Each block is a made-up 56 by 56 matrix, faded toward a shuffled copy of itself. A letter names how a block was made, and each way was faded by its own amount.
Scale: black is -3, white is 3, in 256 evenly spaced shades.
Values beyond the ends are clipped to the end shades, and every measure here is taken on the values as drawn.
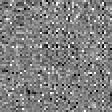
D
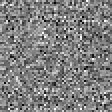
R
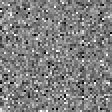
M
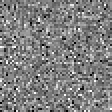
M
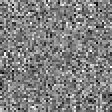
R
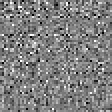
D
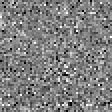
M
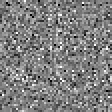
M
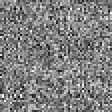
R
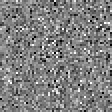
M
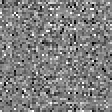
M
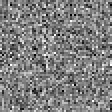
R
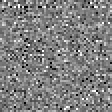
M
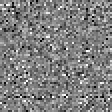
M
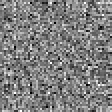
R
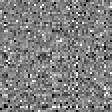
D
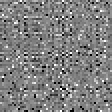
D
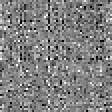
D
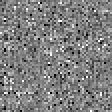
M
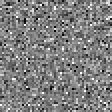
M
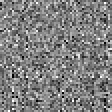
R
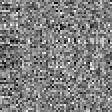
R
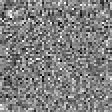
R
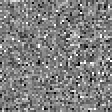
M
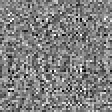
R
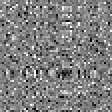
D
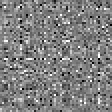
D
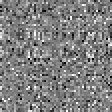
D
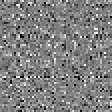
D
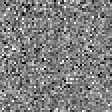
M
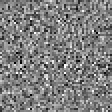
R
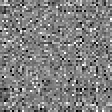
D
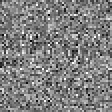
R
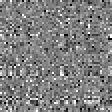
D
